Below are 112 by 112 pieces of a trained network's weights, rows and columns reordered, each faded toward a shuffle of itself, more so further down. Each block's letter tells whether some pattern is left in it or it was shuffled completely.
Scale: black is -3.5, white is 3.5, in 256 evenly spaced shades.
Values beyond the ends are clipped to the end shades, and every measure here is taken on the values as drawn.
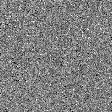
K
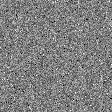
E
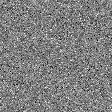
E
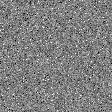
E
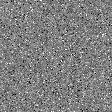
E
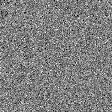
K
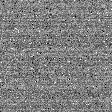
K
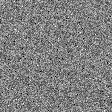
E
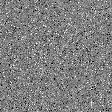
K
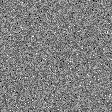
E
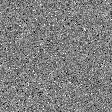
E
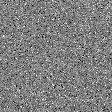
E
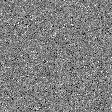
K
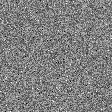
E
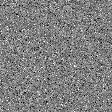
E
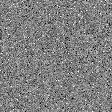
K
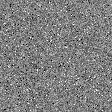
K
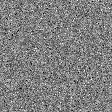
E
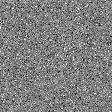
E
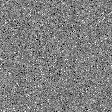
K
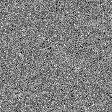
E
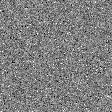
E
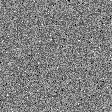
E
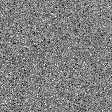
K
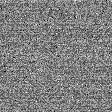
K
